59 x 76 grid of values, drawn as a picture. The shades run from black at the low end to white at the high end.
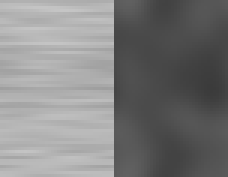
It is made of 1 by 2 panels. Panel 1,1: high, streaked across, faint in contrast. Panel 1,2: low, smooth, faint in contrast.
